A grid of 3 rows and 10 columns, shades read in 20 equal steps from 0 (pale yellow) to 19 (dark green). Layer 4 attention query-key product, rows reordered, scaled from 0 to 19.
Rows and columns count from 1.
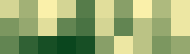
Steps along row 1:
up down up up down up down up down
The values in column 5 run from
13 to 18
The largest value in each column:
12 16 18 19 18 9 12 5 10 8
